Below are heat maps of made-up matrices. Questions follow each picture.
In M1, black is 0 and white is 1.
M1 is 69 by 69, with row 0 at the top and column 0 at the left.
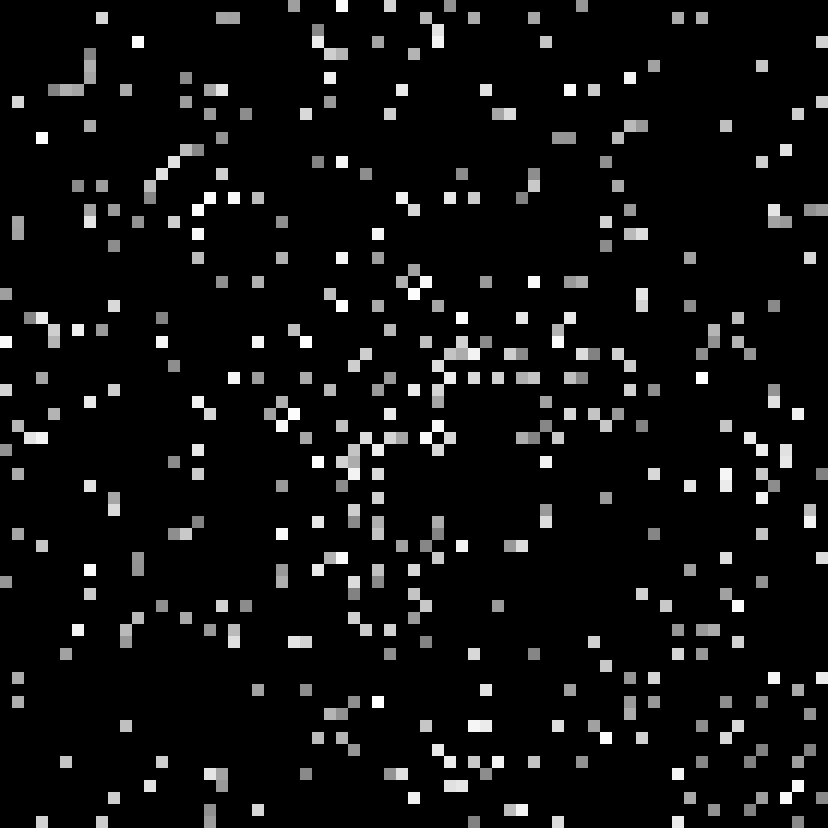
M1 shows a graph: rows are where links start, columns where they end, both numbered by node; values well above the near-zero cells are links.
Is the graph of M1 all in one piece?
yes
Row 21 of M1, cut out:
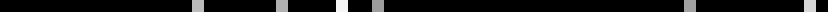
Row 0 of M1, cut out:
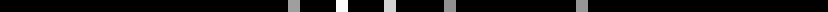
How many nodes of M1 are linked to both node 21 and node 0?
1
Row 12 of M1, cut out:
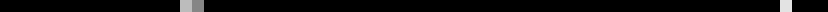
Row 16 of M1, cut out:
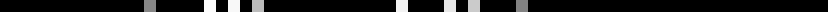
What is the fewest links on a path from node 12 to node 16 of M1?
1
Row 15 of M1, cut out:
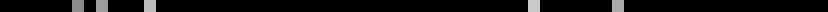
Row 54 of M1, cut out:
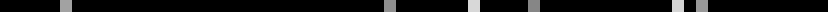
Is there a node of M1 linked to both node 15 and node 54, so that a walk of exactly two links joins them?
yes
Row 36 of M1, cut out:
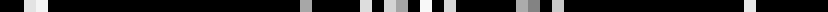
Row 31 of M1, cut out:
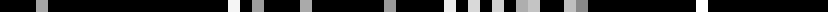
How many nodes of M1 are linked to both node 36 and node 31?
6
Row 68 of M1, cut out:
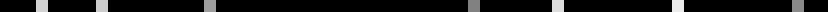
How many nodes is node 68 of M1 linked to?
7
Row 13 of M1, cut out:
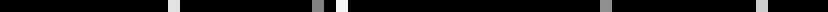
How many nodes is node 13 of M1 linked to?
5
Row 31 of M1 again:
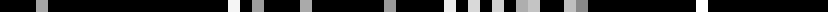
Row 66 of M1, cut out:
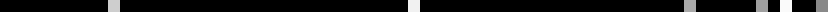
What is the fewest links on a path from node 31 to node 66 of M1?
3
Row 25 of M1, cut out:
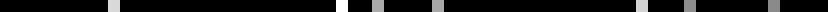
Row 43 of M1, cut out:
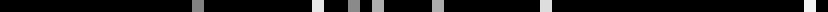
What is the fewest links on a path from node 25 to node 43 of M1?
2
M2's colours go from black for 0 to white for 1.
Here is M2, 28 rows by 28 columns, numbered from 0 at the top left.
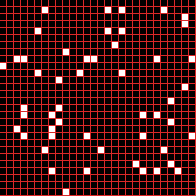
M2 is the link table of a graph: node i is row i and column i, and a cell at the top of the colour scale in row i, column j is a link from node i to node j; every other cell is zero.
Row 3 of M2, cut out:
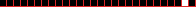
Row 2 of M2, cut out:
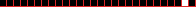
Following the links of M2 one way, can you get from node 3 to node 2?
no
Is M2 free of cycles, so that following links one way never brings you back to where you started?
yes
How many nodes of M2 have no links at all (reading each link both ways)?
0
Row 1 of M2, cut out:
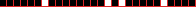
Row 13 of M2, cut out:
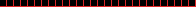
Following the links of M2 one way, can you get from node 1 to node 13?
yes
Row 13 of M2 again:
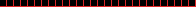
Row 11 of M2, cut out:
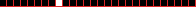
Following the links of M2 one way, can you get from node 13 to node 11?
no
